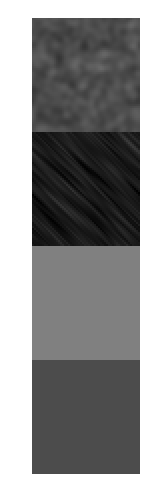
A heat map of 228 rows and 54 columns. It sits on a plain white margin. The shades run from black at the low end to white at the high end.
It is made of 4 by 1 panels. Panel 1,1: low, blotchy, faint in contrast. Panel 2,1: very low, slanting down to the right, faint in contrast. Panel 3,1: middling, flat. Panel 4,1: low, flat.
